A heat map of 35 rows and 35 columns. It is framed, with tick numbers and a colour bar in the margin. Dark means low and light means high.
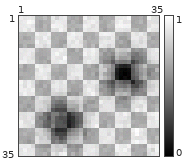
No single row or column stands out from its neighbours. Two dips sink into the field. The halves do not mirror each other. No lone cell stands out from its neighbours. On average the colour sits 70% of the way up the scale. The ninth with the lowest average is the middle right. There is no overall slope.
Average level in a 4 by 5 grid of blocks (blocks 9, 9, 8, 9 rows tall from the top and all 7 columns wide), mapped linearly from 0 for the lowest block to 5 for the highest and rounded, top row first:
5 5 5 5 5
5 5 5 0 2
4 2 4 4 4
4 1 4 5 5
